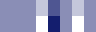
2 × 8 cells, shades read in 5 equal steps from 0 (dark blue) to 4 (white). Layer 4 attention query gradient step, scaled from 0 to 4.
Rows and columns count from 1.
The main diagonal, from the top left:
2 2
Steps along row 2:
same same up down up up down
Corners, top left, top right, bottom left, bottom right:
2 2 2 2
